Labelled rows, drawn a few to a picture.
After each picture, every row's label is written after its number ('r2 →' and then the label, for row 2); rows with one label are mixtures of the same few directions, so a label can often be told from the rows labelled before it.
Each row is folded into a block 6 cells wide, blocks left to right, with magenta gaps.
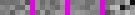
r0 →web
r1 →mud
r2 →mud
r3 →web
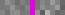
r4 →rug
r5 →mud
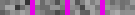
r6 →web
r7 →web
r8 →rug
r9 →mud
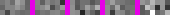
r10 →mud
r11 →web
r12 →web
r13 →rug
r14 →web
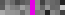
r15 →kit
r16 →web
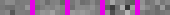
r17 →mud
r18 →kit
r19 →kit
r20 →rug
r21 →rug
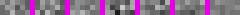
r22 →web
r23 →mud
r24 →mud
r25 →web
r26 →web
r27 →kit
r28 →mud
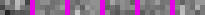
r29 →mud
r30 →mud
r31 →rug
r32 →mud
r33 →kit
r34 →rug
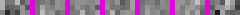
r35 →rug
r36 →rug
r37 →web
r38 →mud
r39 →rug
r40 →kit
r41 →mud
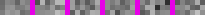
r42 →rug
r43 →web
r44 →mud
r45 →mud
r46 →web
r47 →web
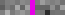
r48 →rug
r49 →mud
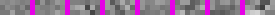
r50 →web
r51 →web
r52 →rug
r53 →rug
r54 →kit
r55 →mud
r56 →kit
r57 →mud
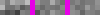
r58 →kit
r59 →kit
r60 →web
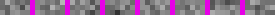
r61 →rug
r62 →web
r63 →web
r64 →mud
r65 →rug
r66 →rug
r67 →kit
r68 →mud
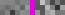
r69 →mud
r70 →rug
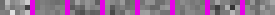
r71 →web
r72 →kit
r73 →mud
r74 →rug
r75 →mud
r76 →rug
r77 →rug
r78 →web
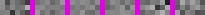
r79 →web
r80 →kit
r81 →web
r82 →rug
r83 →web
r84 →mud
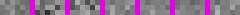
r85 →web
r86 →mud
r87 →rug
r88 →rug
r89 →mud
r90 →kit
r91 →rug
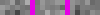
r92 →kit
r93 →web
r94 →rug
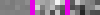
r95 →web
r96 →kit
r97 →mud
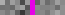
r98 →web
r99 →web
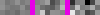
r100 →rug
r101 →mud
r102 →kit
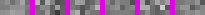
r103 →kit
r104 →web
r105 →mud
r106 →web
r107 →rug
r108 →web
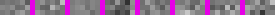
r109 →web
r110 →web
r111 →rug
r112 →kit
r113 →rug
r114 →mud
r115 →rug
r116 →kit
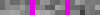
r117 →kit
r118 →mud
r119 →mud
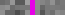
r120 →kit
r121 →rug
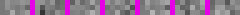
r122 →web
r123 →rug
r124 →web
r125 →web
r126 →web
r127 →web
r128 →rug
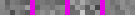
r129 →web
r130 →kit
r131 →web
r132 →rug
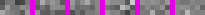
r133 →kit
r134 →mud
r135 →kit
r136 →web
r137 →web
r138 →mud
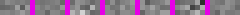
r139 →rug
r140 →web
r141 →mud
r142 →web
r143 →mud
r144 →web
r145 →mud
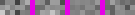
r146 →kit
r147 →kit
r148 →web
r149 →rug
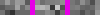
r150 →mud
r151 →rug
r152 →kit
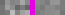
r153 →web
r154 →kit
